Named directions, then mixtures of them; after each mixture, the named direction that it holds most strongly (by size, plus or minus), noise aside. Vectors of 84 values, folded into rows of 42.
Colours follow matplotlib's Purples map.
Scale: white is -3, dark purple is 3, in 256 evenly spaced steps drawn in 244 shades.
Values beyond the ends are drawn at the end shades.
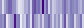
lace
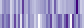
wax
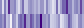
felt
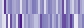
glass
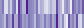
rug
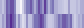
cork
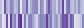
glass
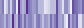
rug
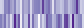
wax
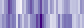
cork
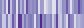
rug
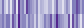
rug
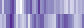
cork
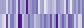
rug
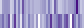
wax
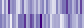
felt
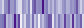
lace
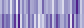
wax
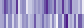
rug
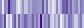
felt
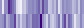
cork
